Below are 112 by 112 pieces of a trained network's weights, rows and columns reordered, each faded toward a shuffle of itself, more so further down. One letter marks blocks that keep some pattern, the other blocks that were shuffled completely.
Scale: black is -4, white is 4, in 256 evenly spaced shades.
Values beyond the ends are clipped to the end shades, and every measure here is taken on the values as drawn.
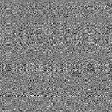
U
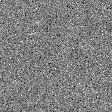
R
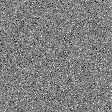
R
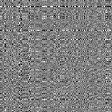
U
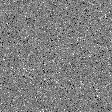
R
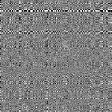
U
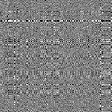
U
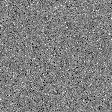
R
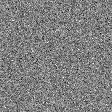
R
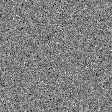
R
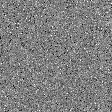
R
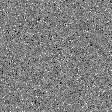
R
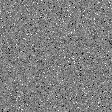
R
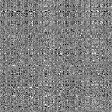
U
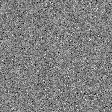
R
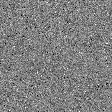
R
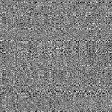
U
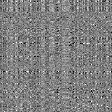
U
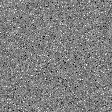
R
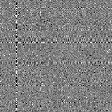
U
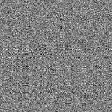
U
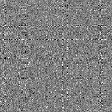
U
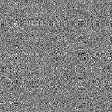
U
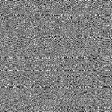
U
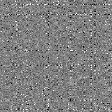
U
